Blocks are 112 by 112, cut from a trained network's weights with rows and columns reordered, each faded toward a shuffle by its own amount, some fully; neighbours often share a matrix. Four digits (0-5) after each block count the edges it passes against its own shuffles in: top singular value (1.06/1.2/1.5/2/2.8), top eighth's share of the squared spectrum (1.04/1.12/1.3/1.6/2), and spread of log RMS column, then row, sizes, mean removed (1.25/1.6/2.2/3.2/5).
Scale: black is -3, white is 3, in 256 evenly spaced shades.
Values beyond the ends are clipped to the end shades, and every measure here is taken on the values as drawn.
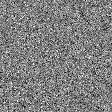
0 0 0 0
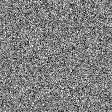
0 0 0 0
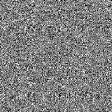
3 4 2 2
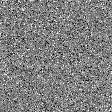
0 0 0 0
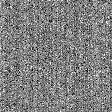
3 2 0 1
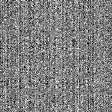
4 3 1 2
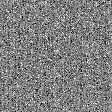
1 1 0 0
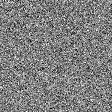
0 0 0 0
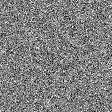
1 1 0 0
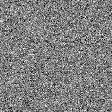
2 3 1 0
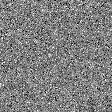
0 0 0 0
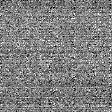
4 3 3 1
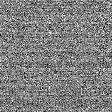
3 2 2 0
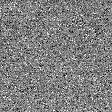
1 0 0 0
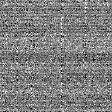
4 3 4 1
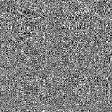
3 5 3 3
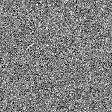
1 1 0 0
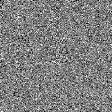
3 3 2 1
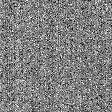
2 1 0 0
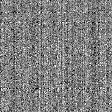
4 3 1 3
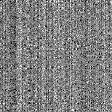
4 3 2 3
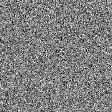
2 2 1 0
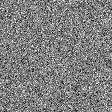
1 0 0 0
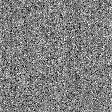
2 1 0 0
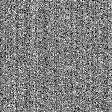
3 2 0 1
